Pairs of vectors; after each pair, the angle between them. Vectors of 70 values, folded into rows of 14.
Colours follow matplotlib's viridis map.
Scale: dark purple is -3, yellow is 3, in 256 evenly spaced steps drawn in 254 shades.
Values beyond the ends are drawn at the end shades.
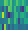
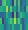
orthogonal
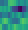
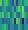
partly opposed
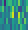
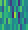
nearly opposite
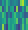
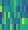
orthogonal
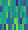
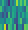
nearly opposite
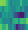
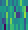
orthogonal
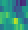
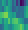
nearly parallel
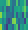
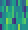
nearly opposite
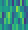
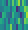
nearly opposite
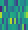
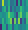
partly aligned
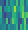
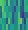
nearly opposite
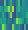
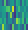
nearly parallel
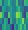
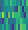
partly aligned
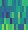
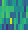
nearly opposite
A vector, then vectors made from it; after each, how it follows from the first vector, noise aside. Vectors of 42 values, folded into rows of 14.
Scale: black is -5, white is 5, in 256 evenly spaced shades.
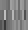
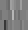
partly zeroed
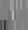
partly zeroed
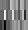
scaled up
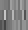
copied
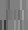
partly zeroed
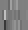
partly zeroed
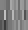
copied
